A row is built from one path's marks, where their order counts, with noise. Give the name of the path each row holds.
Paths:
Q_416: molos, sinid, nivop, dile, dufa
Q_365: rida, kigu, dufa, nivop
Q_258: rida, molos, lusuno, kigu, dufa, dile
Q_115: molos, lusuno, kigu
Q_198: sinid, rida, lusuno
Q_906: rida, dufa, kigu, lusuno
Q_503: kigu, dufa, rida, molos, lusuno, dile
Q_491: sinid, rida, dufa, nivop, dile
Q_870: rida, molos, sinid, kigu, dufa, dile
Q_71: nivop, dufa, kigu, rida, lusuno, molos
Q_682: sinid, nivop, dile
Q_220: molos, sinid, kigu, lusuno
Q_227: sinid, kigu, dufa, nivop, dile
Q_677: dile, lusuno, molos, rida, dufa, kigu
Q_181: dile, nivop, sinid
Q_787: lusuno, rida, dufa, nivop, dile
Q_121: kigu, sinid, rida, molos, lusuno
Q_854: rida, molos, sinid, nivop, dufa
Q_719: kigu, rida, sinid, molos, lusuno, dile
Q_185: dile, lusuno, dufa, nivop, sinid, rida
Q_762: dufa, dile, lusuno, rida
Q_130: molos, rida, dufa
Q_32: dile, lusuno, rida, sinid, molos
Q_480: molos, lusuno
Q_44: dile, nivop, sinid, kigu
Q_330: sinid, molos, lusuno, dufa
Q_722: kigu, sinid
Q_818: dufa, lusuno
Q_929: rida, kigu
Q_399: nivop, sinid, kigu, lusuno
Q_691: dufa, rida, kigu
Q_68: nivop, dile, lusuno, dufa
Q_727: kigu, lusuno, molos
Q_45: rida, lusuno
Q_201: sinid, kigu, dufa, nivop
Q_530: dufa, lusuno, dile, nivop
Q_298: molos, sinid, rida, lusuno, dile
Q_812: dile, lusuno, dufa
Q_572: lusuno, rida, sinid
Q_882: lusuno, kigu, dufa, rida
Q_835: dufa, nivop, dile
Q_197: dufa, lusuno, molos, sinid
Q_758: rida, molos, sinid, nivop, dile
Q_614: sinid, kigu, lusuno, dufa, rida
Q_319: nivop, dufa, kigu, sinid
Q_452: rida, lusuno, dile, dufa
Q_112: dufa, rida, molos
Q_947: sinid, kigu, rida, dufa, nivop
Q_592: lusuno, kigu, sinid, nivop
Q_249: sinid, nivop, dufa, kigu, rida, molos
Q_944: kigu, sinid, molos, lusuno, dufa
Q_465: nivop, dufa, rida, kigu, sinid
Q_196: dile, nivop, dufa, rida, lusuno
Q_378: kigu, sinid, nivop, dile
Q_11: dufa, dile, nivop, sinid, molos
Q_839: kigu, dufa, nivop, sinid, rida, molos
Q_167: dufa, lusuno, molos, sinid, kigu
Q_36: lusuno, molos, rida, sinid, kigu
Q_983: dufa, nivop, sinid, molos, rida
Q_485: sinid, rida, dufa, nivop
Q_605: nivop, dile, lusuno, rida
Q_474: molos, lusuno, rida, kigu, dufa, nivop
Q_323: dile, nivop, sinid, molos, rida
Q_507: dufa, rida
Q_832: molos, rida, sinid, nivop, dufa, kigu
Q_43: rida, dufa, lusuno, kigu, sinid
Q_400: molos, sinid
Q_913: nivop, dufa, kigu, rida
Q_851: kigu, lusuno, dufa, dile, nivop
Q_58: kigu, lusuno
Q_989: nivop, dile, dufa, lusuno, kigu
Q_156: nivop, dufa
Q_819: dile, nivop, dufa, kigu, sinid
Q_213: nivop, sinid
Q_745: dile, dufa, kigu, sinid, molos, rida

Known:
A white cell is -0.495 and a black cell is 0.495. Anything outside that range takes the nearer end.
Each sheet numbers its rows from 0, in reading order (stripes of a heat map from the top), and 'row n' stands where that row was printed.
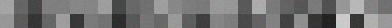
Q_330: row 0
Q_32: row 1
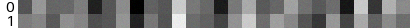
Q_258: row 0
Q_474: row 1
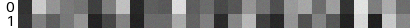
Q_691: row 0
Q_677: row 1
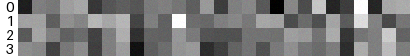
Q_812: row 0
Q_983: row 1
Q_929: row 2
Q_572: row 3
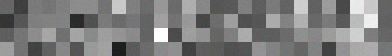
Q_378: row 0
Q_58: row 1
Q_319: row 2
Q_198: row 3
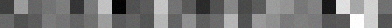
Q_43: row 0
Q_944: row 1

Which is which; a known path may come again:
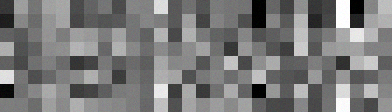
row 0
Q_196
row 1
Q_812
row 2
Q_227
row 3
Q_682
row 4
Q_727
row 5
Q_758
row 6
Q_851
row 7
Q_11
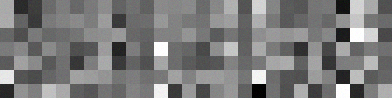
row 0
Q_220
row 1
Q_330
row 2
Q_722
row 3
Q_474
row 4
Q_929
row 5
Q_400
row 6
Q_530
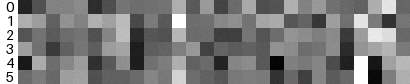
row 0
Q_58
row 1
Q_983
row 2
Q_614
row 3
Q_198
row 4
Q_762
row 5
Q_605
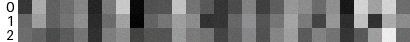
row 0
Q_43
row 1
Q_45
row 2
Q_719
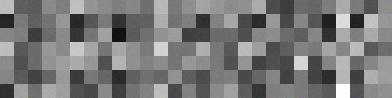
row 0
Q_416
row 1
Q_677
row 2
Q_572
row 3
Q_213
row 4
Q_181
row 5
Q_32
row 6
Q_818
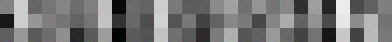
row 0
Q_112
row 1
Q_691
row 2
Q_258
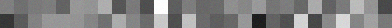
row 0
Q_839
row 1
Q_819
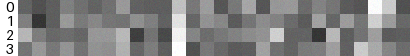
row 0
Q_944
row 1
Q_399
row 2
Q_832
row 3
Q_465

